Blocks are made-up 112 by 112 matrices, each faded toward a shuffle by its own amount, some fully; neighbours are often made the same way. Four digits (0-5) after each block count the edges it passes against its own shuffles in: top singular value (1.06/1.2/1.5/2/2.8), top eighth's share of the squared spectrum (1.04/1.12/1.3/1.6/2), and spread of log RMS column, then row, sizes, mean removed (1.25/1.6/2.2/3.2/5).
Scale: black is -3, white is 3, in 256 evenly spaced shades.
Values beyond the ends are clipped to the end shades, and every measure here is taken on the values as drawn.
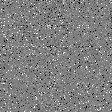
3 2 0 1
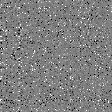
3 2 1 1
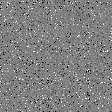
3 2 1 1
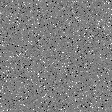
0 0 0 0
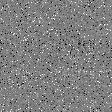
2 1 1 0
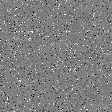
2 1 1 0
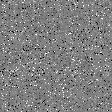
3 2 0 1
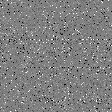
3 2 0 1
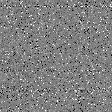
3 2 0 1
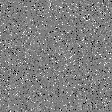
3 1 0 0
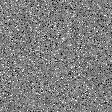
0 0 0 0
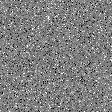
0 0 0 0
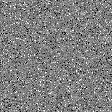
3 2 0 0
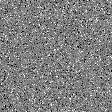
0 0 0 0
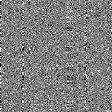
4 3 3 2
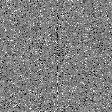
3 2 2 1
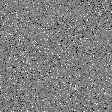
0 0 0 0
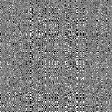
5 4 4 3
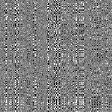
5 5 4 3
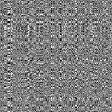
5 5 4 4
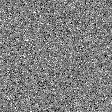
0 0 0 0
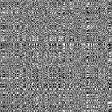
5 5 4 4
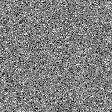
3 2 0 0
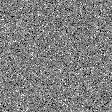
1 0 0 0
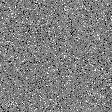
2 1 0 0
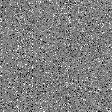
1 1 2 0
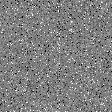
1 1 1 0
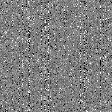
2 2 3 0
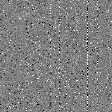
3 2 2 0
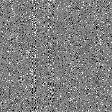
2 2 3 0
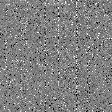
2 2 2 0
